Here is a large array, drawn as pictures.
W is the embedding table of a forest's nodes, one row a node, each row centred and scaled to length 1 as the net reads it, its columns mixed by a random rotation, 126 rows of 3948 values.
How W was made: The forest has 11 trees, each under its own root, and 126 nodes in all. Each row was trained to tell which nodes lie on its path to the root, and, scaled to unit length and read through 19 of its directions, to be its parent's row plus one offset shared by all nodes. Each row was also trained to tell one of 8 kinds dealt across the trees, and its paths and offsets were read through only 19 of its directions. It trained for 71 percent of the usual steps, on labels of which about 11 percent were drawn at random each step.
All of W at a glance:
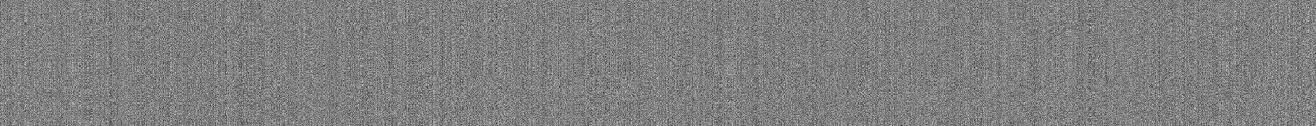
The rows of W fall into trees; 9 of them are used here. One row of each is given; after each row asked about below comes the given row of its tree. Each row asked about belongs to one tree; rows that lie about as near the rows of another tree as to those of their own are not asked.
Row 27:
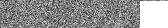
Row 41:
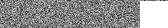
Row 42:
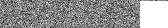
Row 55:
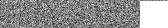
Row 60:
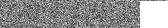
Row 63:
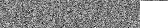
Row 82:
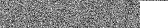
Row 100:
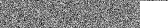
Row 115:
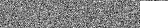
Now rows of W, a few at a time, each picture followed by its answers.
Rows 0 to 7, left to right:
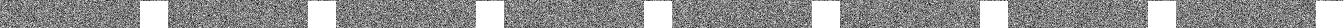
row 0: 100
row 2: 27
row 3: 41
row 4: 63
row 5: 41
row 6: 60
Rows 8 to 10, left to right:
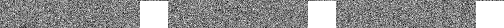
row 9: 27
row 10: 82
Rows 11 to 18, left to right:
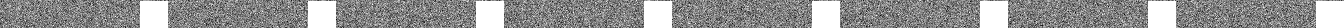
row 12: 55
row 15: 27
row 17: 41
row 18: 63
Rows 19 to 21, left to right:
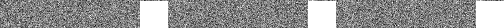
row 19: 41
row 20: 82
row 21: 82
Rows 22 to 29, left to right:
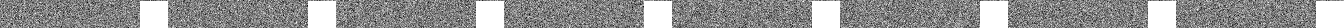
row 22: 115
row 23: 27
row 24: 115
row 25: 82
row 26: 60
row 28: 27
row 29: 55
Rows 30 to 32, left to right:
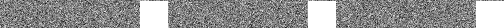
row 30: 82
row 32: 115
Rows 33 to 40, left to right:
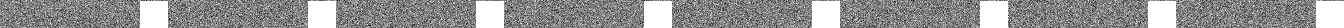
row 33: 55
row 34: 115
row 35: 63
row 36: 27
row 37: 27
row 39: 42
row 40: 115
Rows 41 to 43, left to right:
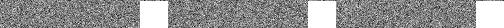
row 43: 63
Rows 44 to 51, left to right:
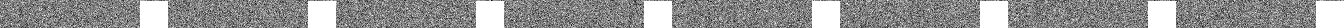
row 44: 41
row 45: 27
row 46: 42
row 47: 82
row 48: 63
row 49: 41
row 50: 115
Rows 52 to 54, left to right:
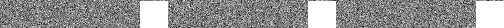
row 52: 100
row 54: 82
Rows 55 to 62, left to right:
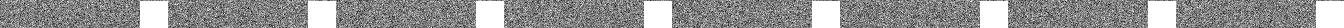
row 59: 41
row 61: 82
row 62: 63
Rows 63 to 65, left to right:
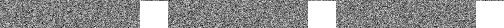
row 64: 63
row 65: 115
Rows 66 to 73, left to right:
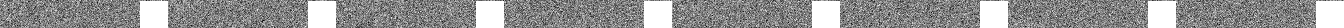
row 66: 115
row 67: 63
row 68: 41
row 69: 115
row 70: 63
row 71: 115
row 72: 100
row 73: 100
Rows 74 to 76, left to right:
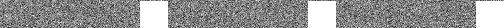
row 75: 63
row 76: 100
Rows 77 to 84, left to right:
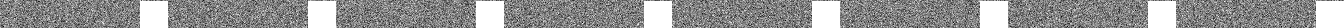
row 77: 63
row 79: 82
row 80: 41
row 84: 115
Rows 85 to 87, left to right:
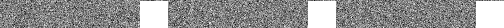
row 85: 60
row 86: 27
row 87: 27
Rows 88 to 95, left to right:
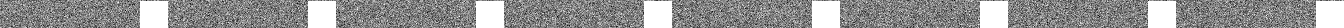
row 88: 63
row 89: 82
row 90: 115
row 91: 82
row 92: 41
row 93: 60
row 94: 115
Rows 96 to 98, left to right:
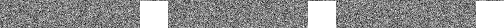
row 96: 41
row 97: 27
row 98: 82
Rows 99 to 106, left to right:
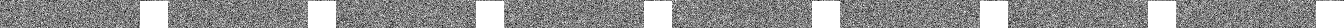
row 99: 27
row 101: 41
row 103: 115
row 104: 42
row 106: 63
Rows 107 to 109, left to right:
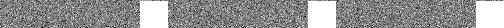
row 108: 82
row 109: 82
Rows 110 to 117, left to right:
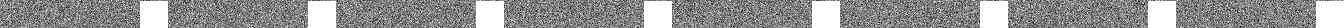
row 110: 115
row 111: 27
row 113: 115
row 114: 100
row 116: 82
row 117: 27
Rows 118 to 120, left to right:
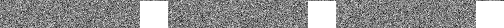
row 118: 63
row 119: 41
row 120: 63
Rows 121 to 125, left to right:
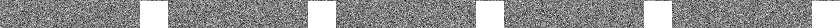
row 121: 63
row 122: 41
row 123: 41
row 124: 82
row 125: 41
